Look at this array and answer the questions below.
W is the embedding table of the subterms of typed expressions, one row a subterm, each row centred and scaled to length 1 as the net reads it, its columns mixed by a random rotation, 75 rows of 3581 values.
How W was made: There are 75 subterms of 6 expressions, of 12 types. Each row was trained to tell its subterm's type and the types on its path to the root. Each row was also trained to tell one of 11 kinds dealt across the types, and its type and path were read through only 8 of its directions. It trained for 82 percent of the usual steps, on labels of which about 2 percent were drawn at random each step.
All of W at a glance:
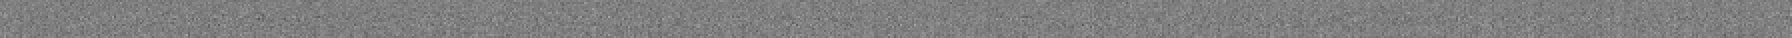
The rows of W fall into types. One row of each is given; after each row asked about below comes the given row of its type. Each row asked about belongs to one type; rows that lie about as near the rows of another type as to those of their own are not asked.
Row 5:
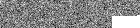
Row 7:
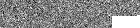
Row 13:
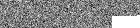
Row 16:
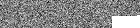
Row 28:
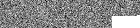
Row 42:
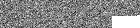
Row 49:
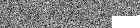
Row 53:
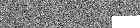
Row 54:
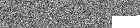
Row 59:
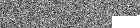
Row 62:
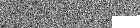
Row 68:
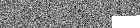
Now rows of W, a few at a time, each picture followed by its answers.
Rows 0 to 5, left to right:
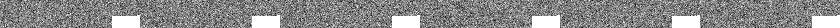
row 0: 42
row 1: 54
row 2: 53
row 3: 53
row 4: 42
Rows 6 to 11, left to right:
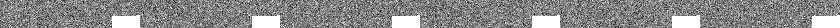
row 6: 68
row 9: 54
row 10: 5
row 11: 62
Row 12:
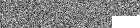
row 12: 7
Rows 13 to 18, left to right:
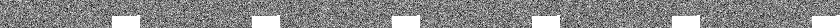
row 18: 7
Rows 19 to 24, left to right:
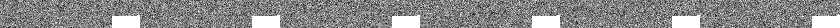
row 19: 53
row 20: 16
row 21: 13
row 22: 49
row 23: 54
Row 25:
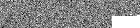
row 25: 62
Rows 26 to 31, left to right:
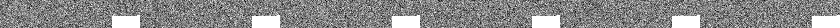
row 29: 5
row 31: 62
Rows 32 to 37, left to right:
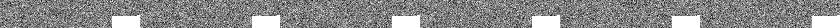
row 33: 59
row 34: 28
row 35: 7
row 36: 42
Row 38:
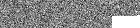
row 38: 53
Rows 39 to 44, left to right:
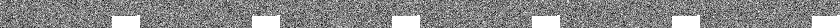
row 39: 42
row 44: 16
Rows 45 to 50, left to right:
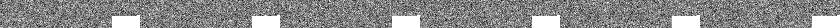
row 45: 7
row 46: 28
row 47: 16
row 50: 54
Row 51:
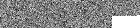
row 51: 54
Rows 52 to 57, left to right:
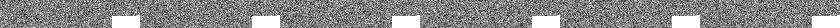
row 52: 49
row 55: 62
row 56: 62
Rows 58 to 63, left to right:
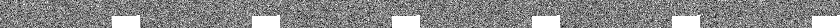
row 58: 5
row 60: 5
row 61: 49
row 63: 54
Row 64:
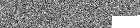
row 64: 13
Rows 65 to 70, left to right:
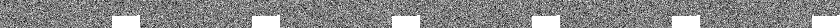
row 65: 53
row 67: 7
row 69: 13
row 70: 59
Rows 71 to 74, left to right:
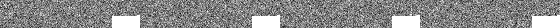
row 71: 59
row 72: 7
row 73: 62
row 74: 28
